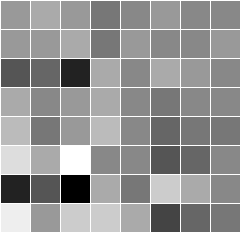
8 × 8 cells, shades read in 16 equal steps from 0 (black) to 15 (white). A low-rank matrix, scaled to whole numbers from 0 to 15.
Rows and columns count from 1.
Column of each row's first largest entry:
2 3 4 1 1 3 6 1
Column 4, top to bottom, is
7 7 10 10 11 8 10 12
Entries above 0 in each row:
8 8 8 8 8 8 7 8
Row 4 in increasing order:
7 8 8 8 8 9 10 10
